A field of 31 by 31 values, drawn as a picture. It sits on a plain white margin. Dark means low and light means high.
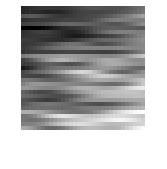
There is an overall slope up to the bottom right. The ninth with the highest average is the bottom right. The top left is the ninth with the lowest average. Streaks run across, left to right.
